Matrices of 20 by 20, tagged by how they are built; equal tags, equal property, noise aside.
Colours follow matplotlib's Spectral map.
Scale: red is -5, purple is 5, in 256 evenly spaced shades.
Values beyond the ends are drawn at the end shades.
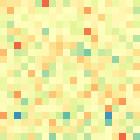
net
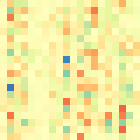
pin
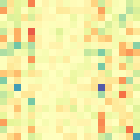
pin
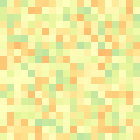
net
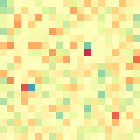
net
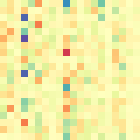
pin
